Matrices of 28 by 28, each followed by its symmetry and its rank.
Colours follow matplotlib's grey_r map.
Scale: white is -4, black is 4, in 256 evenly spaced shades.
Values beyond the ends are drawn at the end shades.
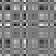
symmetric, rank one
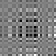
symmetric, rank one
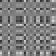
symmetric, rank one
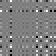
symmetric, rank one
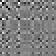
symmetric, rank three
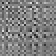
symmetric, rank two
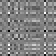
neither, rank two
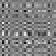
neither, rank two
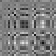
symmetric, rank three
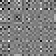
symmetric, rank three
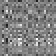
neither, rank three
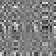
neither, rank three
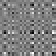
symmetric, rank two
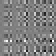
neither, rank two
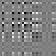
symmetric, rank one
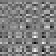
neither, rank two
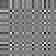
symmetric, rank one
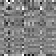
neither, rank three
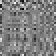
neither, rank three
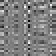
neither, rank two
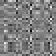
neither, rank three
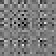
symmetric, rank three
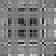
symmetric, rank two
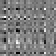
neither, rank two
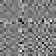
symmetric, rank three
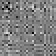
symmetric, rank three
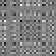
symmetric, rank two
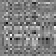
neither, rank three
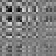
symmetric, rank two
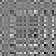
symmetric, rank two
